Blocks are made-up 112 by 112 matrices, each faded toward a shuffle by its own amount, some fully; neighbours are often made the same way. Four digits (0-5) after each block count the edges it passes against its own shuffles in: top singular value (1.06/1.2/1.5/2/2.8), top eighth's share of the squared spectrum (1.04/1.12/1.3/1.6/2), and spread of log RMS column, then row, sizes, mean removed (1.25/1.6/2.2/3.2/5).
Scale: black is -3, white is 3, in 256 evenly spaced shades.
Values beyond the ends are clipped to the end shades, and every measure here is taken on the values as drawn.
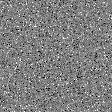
0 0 0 0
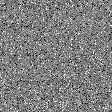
0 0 0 0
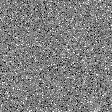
0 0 0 0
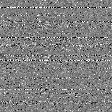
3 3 0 4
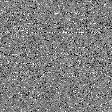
1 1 0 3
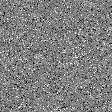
0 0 0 1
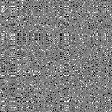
5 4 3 3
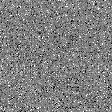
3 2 0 1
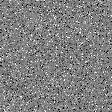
2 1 0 0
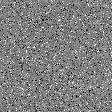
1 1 0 0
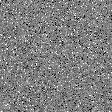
0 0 0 0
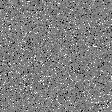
0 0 0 0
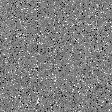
2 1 1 0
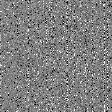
3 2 3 0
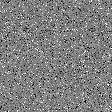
0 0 0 0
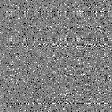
5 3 2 3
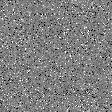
3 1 0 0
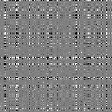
5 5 4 4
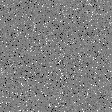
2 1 0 0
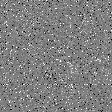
3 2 0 1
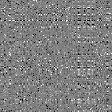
5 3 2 3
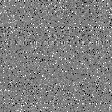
4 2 0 1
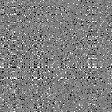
5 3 2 3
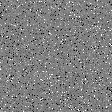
0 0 0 0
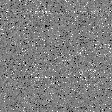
3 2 0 1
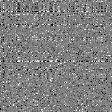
4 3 2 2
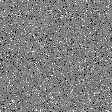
2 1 0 0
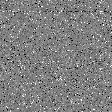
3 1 0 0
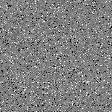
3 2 0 1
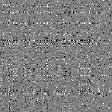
4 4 3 3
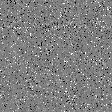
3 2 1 0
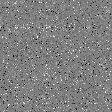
3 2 0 1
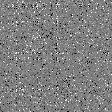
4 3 1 2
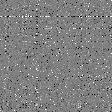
4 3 1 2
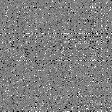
4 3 2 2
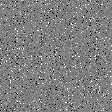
3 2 1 1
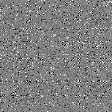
4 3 2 3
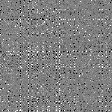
4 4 3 3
